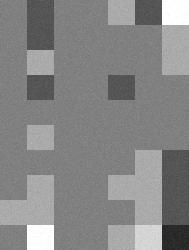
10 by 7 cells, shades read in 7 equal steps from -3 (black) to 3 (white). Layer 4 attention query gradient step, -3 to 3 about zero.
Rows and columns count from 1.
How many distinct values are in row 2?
3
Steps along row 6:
up down same same same same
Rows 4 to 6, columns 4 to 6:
0 -1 0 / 0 0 0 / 0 0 0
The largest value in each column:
1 3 0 0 1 2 3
